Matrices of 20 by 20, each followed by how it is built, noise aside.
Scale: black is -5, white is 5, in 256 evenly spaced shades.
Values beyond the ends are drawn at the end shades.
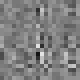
low rank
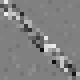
banded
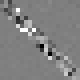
banded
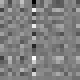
low rank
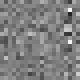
low rank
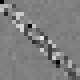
banded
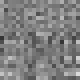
low rank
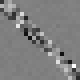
banded
